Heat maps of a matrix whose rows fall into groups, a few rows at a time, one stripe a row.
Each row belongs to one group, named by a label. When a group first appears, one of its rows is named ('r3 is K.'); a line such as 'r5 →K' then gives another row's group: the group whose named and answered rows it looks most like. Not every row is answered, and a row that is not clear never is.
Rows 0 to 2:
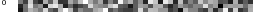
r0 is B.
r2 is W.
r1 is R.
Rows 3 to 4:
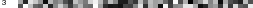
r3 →R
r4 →W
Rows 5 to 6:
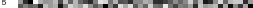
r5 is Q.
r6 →B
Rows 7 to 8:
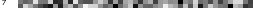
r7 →Q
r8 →B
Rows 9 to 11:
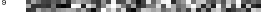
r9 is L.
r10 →L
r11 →R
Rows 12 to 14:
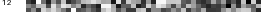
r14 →Q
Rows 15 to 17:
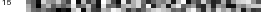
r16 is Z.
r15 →Q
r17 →L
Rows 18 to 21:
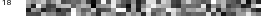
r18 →R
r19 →R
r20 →L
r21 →Z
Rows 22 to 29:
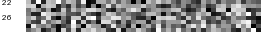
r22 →R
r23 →Q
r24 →B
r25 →Q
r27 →Q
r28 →L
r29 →B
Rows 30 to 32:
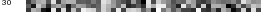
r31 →R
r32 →B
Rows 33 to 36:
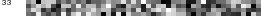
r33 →Q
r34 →W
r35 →B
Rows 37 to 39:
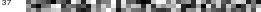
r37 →L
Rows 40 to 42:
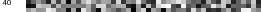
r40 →B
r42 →Q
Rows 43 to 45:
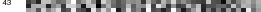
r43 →Z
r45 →Z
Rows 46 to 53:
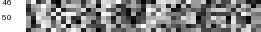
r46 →L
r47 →W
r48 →R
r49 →W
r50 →R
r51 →R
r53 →W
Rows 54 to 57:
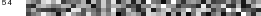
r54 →Z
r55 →R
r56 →L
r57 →W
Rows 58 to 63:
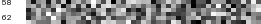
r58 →B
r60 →R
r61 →R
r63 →Z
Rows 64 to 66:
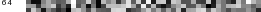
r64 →Z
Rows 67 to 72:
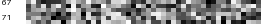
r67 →L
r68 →Q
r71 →L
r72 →Z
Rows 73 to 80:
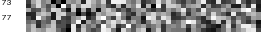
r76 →R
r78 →L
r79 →Q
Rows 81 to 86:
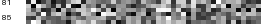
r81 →L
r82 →R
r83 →B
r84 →Q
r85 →B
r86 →B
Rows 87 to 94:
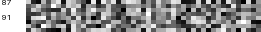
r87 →Z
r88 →W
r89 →B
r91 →W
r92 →L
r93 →Q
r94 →B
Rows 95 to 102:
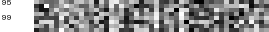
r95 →Z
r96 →R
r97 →Z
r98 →Z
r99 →Z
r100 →W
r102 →Z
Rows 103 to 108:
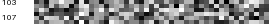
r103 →Q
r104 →Z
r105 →B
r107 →R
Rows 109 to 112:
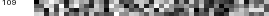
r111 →Q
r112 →Q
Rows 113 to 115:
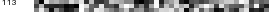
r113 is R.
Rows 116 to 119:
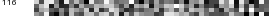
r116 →R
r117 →B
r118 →W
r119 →B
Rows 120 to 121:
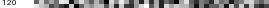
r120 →Z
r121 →B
